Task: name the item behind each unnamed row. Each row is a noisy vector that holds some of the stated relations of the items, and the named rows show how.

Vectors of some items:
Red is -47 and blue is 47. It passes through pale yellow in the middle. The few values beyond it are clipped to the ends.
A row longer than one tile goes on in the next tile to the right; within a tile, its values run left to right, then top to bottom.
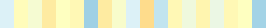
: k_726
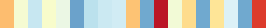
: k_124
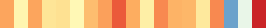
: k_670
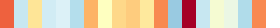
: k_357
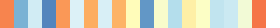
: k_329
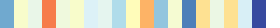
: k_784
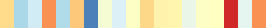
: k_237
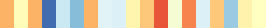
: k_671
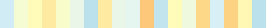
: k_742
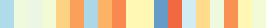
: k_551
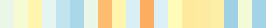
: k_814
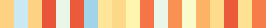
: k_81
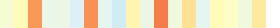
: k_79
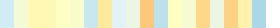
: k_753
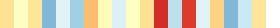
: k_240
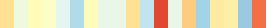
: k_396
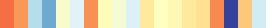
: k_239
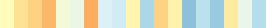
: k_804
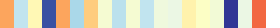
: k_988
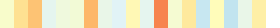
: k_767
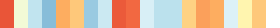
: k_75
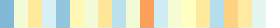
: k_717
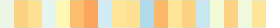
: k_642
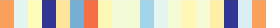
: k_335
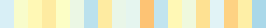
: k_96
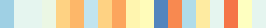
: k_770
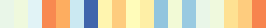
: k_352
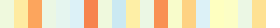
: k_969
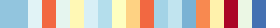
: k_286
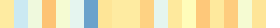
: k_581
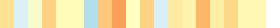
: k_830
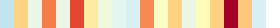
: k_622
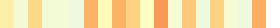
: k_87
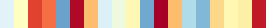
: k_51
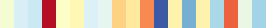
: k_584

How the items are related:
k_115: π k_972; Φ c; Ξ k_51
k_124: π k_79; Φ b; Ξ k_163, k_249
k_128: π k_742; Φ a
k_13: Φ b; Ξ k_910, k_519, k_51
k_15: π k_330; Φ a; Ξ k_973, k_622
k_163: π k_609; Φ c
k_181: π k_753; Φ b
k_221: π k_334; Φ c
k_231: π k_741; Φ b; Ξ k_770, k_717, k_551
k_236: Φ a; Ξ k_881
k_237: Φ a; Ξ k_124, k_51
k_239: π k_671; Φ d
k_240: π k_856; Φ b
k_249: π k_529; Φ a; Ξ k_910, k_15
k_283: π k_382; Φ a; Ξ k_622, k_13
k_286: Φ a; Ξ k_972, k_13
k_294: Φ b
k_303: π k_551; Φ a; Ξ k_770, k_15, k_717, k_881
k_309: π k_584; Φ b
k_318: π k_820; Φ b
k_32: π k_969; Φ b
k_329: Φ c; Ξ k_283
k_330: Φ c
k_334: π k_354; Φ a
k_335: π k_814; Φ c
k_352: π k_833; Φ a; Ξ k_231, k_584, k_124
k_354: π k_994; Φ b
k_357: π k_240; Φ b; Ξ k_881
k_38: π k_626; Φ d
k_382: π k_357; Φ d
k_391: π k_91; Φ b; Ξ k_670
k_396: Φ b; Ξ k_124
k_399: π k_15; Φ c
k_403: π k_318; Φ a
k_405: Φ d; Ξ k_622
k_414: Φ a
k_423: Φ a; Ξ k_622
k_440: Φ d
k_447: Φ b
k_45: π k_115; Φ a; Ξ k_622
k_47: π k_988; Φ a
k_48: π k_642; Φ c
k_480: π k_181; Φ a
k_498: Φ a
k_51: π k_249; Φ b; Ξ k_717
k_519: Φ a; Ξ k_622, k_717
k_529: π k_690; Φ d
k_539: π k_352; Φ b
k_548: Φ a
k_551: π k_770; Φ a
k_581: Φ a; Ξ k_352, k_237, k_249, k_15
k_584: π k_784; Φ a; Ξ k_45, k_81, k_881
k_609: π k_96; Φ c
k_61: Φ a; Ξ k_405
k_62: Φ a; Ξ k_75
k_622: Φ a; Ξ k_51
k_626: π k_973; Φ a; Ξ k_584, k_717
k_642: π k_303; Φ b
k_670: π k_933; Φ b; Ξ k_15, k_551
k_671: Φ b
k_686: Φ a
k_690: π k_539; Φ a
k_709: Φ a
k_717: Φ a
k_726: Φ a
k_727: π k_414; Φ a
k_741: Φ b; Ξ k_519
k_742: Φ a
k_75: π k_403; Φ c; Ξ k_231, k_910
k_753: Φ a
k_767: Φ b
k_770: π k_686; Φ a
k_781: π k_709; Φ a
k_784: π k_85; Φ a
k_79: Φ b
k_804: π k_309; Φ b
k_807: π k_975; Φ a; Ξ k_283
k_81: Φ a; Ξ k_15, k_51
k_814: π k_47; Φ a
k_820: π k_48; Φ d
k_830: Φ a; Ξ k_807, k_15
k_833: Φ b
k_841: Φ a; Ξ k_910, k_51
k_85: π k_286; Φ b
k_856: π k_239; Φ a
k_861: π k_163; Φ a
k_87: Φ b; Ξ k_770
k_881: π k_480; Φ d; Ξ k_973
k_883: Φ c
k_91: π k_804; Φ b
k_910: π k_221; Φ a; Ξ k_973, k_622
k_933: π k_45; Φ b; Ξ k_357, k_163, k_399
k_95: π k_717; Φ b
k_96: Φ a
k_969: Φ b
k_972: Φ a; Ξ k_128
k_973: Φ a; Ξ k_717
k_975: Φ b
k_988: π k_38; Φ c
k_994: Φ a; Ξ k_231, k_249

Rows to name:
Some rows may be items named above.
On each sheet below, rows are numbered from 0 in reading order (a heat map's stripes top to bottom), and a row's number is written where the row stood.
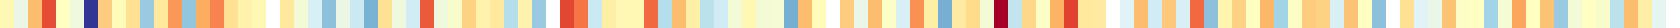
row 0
k_249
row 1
k_856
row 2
k_881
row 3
k_13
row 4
k_403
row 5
k_236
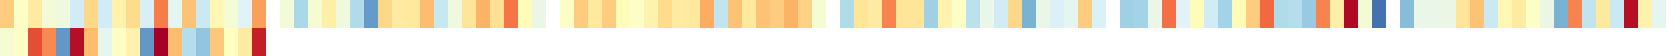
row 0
k_933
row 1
k_994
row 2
k_15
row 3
k_690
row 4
k_286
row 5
k_686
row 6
k_51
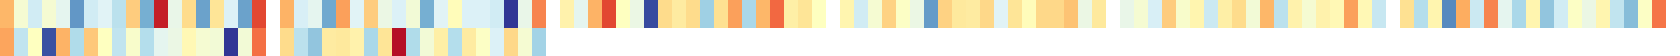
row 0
k_124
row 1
k_399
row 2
k_249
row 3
k_581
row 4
k_61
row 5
k_330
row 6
k_988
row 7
k_807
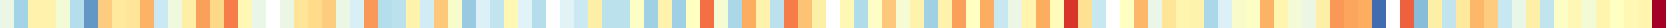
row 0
k_994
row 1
k_309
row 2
k_973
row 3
k_972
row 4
k_910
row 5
k_115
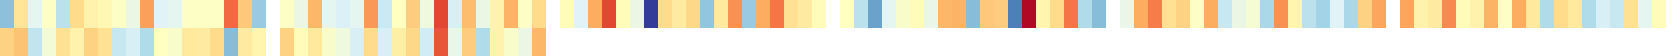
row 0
k_519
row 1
k_741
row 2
k_249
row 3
k_283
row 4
k_539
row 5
k_391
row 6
k_38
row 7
k_933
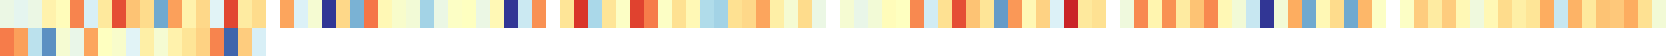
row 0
k_303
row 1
k_335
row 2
k_820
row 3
k_303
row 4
k_529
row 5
k_15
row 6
k_239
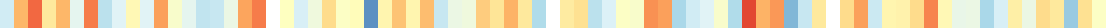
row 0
k_833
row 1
k_62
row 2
k_382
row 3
k_440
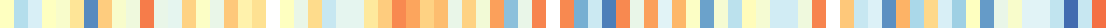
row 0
k_626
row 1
k_231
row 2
k_329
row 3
k_163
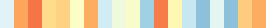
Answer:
k_539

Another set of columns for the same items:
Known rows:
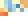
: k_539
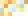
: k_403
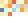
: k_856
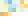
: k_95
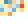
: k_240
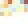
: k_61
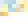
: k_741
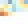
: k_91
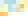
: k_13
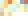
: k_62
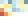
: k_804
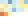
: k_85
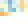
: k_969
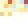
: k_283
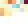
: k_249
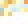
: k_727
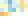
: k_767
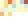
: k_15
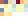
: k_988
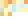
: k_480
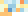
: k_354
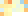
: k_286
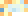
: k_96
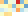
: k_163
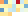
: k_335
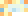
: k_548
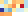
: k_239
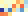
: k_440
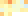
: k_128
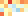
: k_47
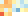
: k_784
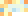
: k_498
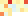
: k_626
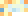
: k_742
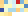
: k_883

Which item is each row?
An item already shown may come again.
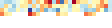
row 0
k_391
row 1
k_38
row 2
k_988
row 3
k_881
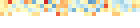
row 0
k_910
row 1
k_163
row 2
k_784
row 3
k_240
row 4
k_124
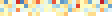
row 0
k_75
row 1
k_622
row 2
k_357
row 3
k_163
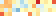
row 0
k_784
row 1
k_626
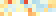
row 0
k_622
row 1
k_51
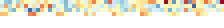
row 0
k_642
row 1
k_405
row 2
k_833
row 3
k_62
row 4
k_87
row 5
k_690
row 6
k_329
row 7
k_352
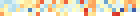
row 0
k_231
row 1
k_856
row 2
k_622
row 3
k_584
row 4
k_529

